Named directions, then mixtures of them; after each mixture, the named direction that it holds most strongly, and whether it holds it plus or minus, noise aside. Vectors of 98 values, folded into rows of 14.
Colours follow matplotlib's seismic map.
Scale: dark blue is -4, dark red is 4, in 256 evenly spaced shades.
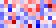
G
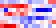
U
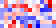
G, plus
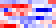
U, plus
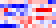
U, minus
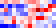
U, minus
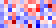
G, plus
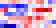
U, minus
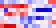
U, plus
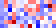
G, plus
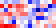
U, plus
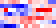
U, minus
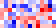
G, minus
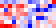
U, plus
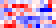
U, plus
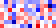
G, minus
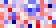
G, minus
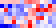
U, minus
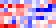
U, plus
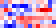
U, minus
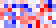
G, minus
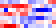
U, plus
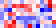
G, plus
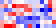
U, plus
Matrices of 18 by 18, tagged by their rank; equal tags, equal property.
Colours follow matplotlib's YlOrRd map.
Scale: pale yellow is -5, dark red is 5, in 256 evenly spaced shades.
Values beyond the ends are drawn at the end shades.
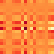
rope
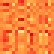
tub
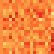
tub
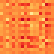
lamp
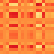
rope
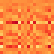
lamp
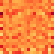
tub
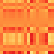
rope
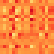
lamp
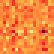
tub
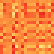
lamp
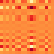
rope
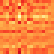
tub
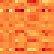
lamp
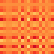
rope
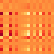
rope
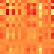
lamp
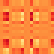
rope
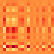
rope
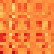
tub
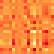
lamp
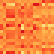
tub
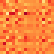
tub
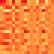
lamp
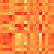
lamp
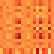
lamp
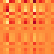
rope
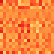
tub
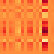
rope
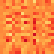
tub
